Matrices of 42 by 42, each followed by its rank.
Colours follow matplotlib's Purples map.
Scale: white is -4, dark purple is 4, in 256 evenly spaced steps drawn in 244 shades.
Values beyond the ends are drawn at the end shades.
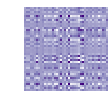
two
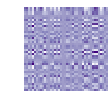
two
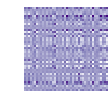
two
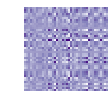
two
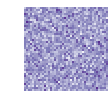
full rank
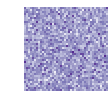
full rank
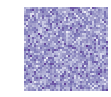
full rank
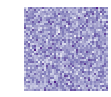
full rank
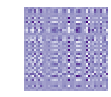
two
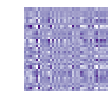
two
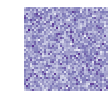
full rank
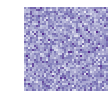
full rank
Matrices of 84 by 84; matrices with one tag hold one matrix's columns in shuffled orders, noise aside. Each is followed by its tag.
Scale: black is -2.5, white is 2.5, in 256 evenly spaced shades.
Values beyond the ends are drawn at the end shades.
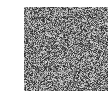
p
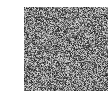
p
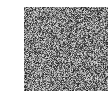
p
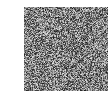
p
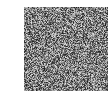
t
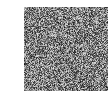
t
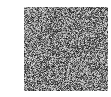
p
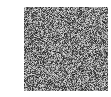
t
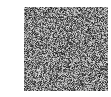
p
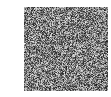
t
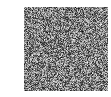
p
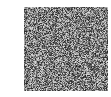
p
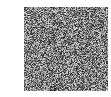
t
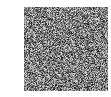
t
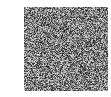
p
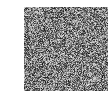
p
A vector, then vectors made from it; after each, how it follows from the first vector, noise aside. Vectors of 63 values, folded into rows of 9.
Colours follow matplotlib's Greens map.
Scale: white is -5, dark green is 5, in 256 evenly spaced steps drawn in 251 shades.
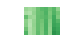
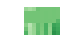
partly zeroed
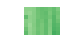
shrunk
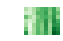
scaled up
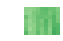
shrunk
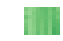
shrunk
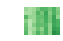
copied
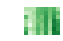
scaled up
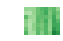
copied
